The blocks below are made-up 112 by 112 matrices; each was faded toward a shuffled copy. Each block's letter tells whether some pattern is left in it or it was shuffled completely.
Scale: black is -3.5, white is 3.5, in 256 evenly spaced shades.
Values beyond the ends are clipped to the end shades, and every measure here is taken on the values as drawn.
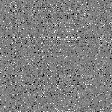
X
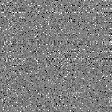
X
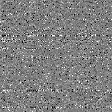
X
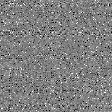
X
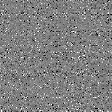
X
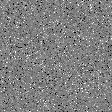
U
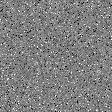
U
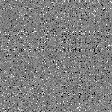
X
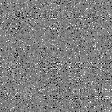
X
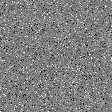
U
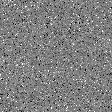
U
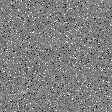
U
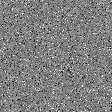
U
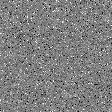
U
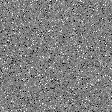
U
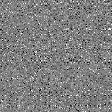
X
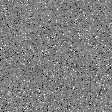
U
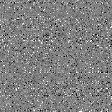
X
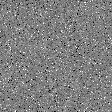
U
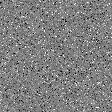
U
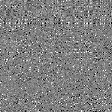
X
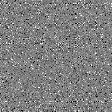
X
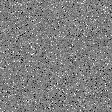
U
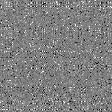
X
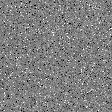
U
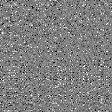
X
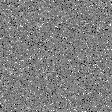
U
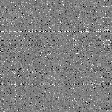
X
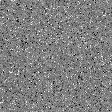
U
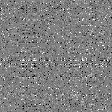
X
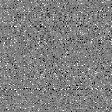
X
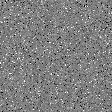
U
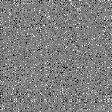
X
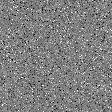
U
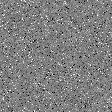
U
